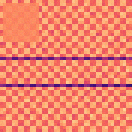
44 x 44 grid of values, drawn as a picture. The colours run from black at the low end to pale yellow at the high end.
Slope: none. Calmest part: top left. Odd lines: rows 20 and 29. Odd patch: calmer, in the top left.
